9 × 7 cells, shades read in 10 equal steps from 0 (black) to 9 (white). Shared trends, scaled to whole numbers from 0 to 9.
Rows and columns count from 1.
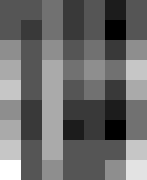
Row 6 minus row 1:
2 -1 2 0 -1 0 1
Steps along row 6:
down up down same down up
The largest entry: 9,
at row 9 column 1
